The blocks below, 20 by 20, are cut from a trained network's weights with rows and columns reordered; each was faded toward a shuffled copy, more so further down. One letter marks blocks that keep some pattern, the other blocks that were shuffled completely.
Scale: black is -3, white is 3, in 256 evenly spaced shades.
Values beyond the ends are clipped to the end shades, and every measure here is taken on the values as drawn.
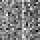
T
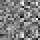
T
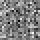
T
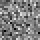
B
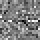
T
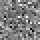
B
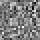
T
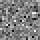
B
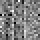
T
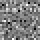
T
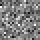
B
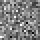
B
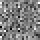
T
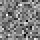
B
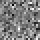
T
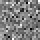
B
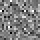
T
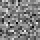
B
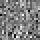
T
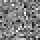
B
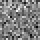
B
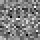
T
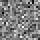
B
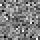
B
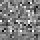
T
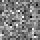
B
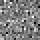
B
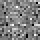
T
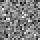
B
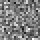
B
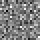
T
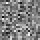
T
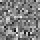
B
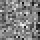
T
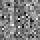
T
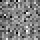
T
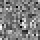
T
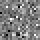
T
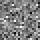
B
